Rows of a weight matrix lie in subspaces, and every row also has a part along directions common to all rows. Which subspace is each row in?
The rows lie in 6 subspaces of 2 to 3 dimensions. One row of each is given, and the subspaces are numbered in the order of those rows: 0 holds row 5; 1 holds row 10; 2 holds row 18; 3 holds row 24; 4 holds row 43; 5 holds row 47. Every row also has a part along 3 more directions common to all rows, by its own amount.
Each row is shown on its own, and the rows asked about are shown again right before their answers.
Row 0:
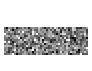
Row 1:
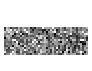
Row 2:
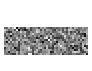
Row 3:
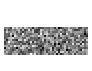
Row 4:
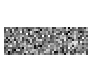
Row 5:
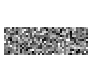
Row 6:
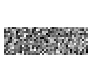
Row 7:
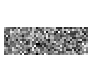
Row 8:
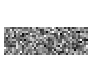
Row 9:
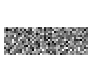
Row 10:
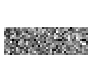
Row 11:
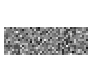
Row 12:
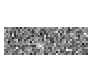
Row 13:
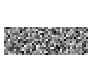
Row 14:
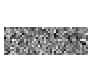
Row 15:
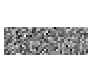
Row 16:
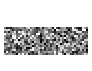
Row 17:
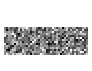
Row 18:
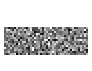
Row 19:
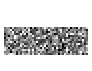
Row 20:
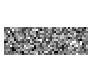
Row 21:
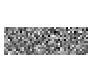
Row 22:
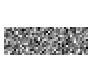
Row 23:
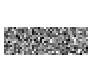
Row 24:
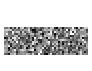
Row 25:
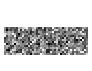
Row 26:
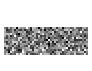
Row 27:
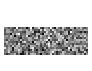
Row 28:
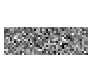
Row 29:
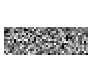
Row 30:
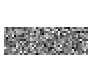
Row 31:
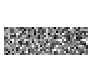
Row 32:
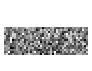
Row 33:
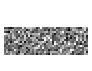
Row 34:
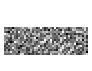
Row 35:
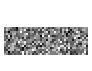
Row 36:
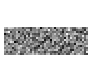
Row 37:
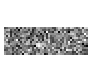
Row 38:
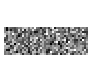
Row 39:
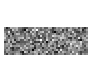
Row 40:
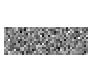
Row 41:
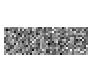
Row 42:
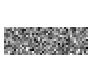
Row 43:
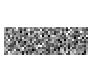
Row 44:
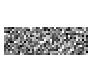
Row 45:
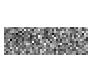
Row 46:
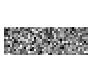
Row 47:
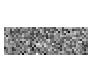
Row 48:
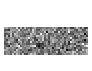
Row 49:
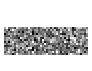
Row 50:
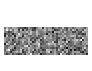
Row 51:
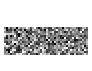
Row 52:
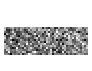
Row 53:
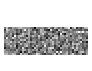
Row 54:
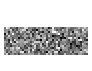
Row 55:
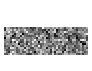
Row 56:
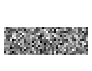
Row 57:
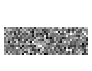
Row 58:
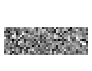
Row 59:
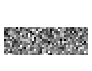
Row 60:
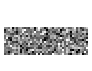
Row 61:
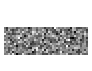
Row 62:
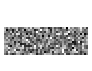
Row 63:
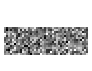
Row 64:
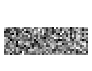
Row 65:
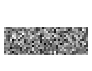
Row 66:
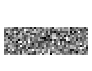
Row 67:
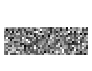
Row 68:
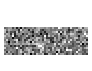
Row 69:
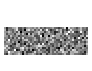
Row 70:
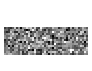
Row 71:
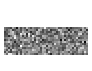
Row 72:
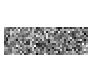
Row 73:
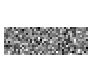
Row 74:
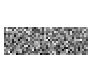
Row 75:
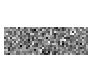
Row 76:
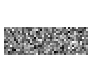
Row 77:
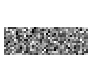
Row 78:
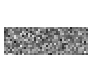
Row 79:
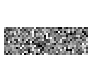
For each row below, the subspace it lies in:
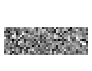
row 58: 1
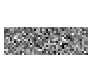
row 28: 3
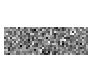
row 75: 3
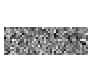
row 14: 1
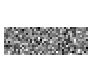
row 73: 0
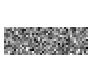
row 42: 0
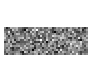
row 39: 4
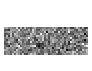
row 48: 5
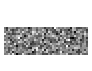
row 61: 0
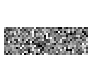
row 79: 5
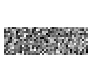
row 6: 0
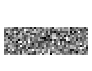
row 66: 3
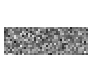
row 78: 3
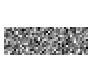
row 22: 0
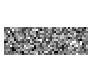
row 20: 4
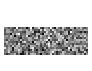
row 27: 2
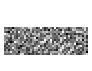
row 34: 3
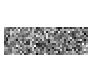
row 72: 5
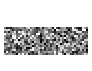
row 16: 1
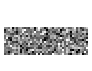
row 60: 0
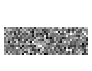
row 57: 5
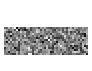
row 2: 2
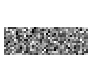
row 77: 0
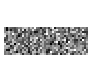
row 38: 2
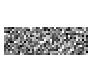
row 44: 3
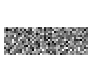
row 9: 2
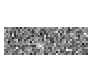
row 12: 5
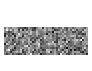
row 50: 2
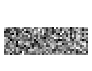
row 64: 1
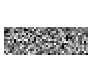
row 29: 3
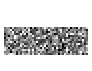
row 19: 3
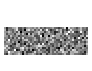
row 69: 4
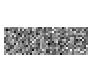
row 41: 2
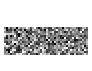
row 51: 2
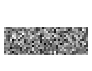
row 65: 1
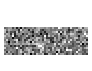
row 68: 5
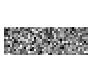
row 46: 3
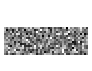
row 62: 4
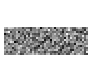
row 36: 3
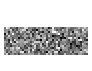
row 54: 4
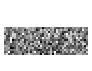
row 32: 1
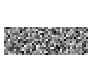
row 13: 4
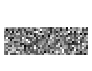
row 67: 4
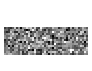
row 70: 3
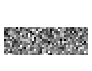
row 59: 3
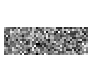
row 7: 5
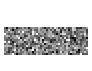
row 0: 0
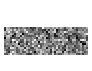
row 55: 1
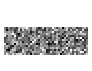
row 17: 2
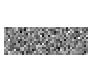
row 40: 4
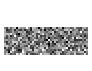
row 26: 2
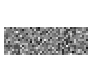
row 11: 0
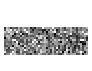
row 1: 1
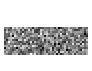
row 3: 5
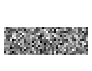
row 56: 1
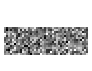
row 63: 2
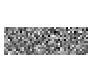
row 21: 4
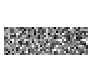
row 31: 1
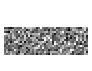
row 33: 3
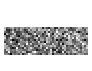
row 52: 1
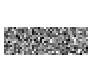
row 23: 0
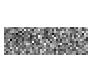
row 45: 1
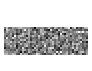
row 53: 5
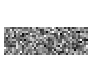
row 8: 5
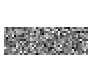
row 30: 5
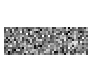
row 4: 4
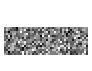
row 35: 4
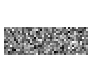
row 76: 4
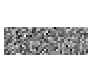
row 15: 0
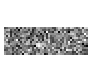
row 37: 5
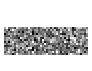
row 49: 0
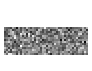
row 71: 3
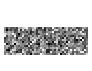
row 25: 2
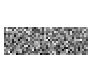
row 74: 2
